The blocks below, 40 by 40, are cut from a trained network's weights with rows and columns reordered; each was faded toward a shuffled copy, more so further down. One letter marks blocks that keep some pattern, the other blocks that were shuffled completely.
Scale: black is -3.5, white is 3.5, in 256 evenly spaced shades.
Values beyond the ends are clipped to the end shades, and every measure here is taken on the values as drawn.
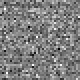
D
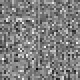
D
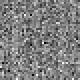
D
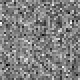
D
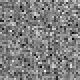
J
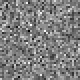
D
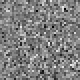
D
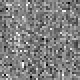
D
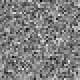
J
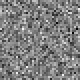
J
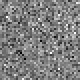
D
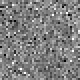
J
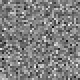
J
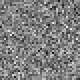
J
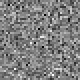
J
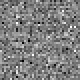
D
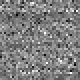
D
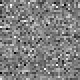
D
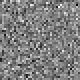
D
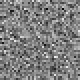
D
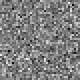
J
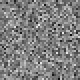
J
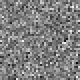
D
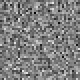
D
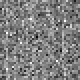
D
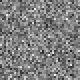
J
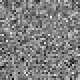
J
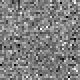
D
